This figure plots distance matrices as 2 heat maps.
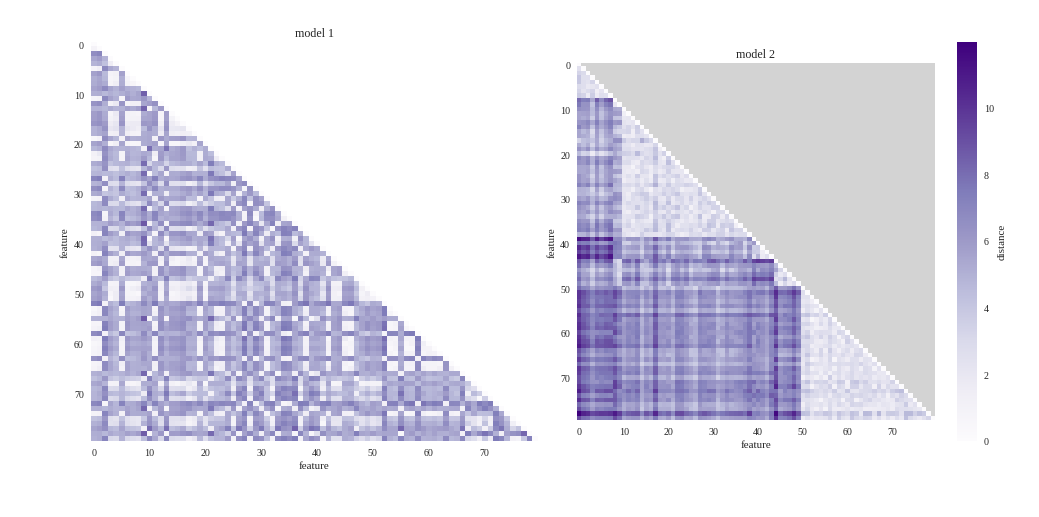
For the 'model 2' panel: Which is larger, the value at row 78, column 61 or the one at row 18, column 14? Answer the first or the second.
the first
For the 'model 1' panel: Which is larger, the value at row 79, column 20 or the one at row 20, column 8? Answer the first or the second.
the first
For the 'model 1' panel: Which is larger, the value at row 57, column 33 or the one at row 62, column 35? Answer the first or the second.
the second
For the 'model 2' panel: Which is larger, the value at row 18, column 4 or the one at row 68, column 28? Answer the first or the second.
the second
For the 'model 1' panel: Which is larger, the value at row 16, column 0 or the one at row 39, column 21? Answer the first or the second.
the second
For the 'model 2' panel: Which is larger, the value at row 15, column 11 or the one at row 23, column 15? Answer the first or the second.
the first
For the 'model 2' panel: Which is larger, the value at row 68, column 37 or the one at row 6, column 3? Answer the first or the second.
the first
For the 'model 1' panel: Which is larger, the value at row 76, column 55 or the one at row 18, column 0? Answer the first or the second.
the first
